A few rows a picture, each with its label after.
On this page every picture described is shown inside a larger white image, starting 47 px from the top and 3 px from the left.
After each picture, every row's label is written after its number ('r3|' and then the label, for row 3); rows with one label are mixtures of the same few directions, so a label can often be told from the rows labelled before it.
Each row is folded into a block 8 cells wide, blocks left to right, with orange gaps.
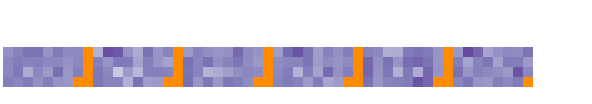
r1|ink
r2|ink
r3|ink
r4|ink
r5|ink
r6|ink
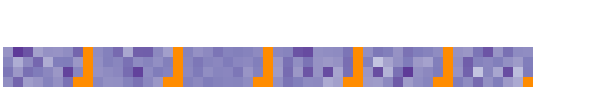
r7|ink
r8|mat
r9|ink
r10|ink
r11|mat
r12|ink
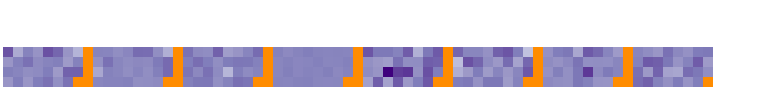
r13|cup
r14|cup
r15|mat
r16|ink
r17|ink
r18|cup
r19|mat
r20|mat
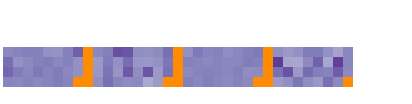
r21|cup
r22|ink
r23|cup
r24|cup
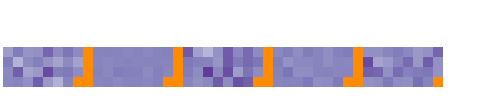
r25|mat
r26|ink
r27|ink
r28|mat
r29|cup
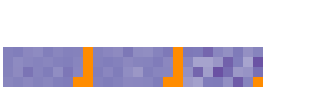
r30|ink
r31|mat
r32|mat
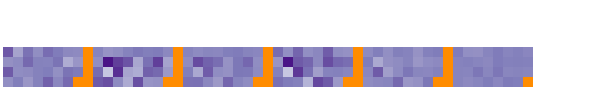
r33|cup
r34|mat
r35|mat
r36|mat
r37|mat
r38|ink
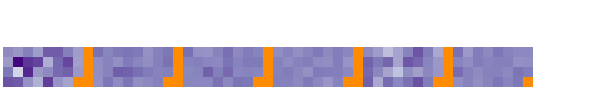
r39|mat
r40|ink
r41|ink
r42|mat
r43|ink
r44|cup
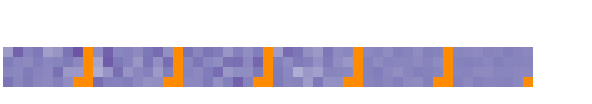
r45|cup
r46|cup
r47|mat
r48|ink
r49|mat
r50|ink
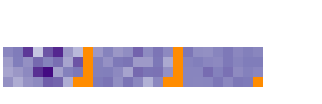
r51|mat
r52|mat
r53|ink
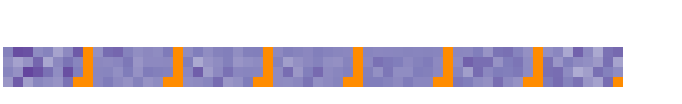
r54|ink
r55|ink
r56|mat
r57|mat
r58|mat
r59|mat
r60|mat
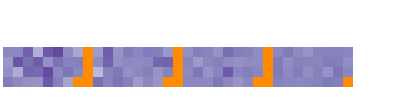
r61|mat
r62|cup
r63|mat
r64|ink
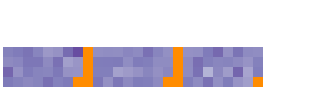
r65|cup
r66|ink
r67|ink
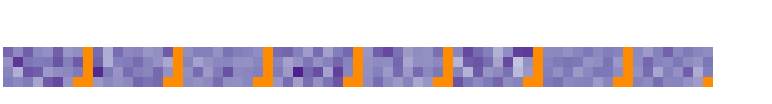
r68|mat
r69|cup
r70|mat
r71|ink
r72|ink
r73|cup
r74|mat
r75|ink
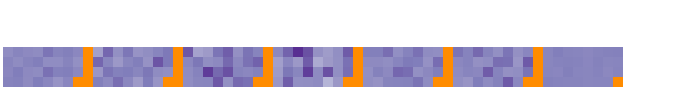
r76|mat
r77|cup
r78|ink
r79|ink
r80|mat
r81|mat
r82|cup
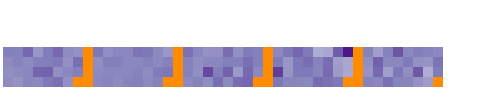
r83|mat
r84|cup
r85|ink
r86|cup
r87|ink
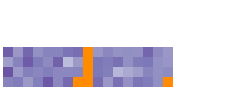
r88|cup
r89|ink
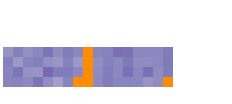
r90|mat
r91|ink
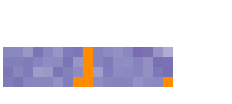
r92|mat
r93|cup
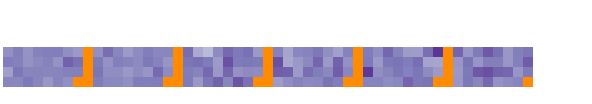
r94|cup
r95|ink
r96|ink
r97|cup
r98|cup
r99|ink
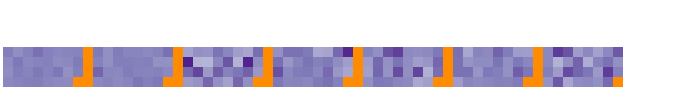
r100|ink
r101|cup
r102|cup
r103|cup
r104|ink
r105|cup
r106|ink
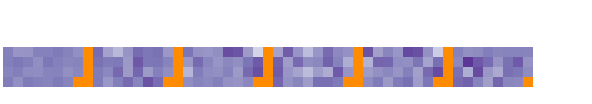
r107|ink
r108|ink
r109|cup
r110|ink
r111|cup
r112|mat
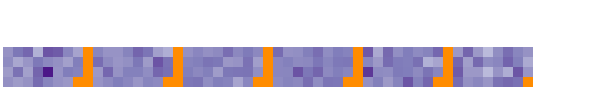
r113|mat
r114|cup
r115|mat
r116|ink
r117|cup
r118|ink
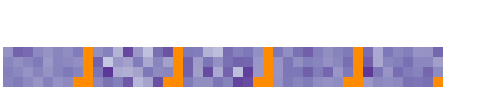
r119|ink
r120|mat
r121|ink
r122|ink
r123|cup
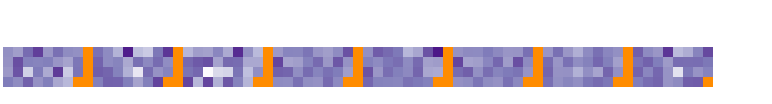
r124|ink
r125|mat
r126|ink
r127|cup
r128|cup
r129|cup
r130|ink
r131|mat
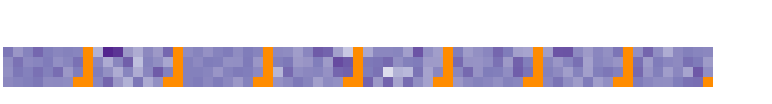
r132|ink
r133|ink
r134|mat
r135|cup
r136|ink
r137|cup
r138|ink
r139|ink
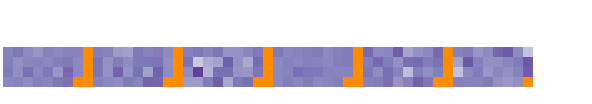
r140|ink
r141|ink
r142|mat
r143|ink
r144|mat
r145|cup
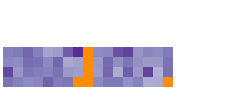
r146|cup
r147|ink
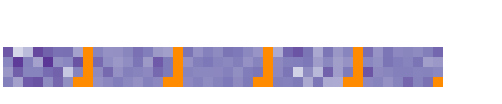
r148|ink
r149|cup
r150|cup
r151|ink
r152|cup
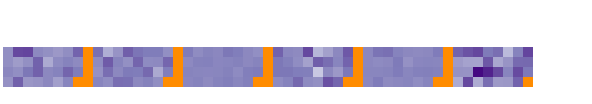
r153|ink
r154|ink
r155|cup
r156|mat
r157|ink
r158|ink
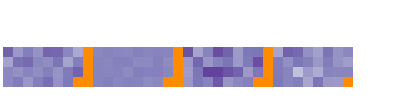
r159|cup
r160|mat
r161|ink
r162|ink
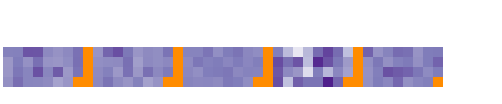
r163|ink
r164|ink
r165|mat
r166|ink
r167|ink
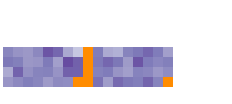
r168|cup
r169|ink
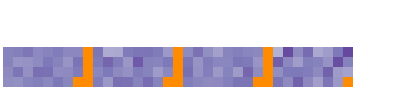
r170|mat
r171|ink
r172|ink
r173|cup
